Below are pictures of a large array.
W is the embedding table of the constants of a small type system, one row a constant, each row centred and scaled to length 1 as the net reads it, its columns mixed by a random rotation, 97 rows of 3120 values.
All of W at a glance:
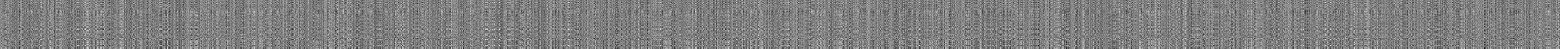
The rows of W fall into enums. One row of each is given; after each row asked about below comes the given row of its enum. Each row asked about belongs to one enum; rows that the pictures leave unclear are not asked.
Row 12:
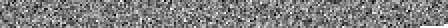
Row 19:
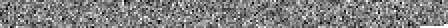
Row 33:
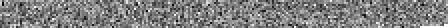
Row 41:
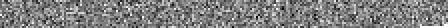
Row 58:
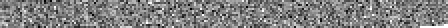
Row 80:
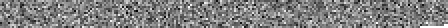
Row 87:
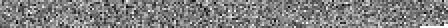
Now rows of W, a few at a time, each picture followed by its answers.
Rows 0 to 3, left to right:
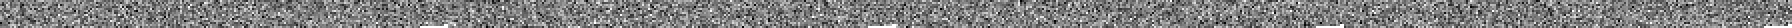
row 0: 80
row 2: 19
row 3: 87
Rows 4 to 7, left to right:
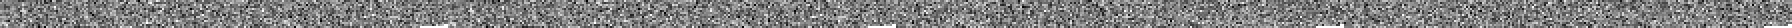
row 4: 58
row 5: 58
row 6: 87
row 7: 80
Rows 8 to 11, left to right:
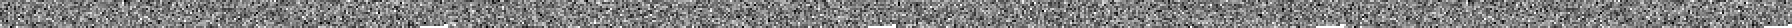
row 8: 19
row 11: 19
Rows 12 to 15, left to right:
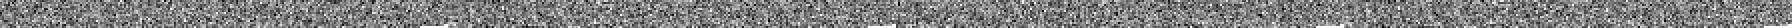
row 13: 58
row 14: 33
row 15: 58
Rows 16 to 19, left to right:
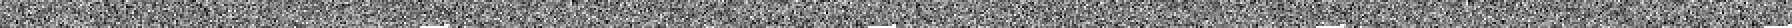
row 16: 87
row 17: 19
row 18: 80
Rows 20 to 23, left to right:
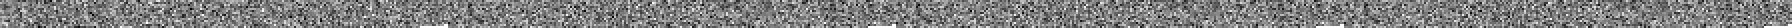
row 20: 58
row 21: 80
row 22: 80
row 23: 80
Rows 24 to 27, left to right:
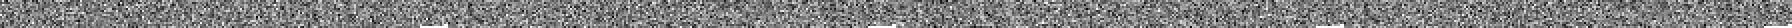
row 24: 41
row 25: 80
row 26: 58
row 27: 80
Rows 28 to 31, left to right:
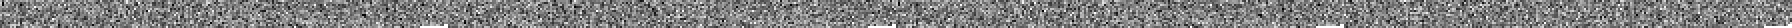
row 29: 87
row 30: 33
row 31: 41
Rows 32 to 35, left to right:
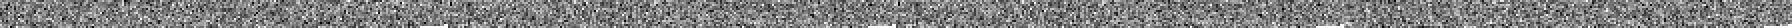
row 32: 19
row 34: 33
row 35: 58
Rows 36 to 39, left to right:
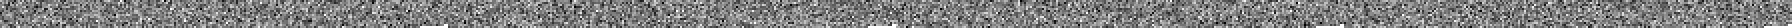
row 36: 12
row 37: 87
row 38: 19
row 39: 80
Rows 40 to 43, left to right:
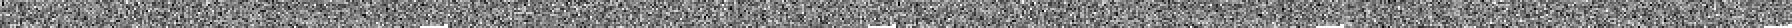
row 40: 33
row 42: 33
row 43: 58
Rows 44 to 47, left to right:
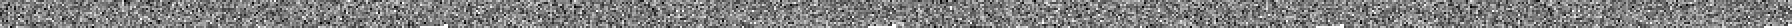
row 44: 19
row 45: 87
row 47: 87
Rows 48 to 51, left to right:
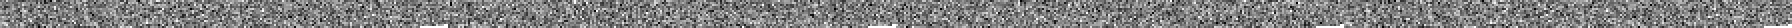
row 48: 58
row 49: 33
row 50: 19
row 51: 58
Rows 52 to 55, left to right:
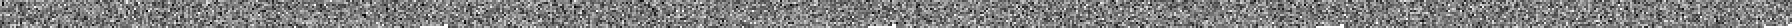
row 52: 33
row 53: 87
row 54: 80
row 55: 41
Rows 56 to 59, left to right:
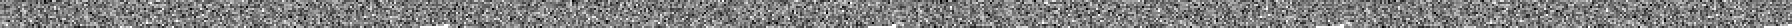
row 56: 58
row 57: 19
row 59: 58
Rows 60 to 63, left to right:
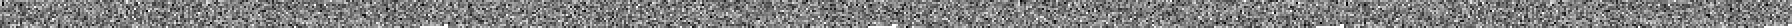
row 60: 33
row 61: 80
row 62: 19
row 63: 33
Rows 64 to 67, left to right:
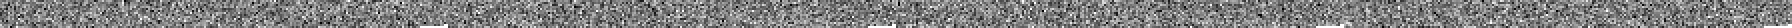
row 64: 19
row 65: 87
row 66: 33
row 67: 58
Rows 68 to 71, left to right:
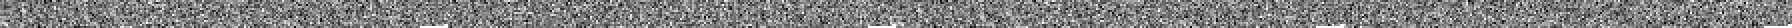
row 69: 41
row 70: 58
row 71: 19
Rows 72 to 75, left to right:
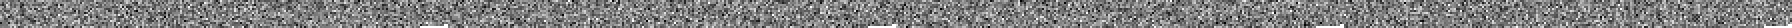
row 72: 80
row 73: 12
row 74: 19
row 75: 41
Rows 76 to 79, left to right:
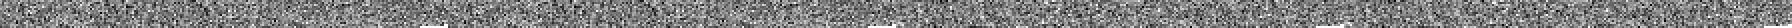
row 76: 87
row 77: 87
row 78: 58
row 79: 58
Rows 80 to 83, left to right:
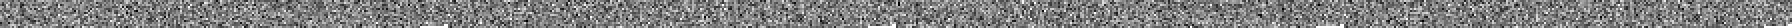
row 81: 41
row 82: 33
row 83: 41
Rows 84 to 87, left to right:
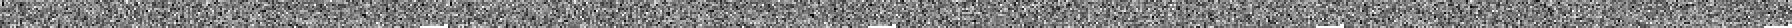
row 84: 33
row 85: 33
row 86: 41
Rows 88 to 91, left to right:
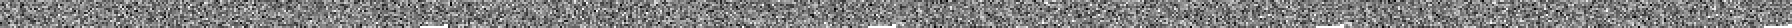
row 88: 80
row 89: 33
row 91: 58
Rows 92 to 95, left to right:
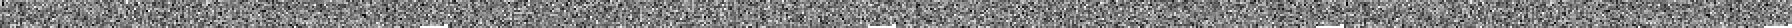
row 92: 33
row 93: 41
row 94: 80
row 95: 33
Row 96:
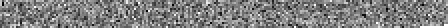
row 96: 33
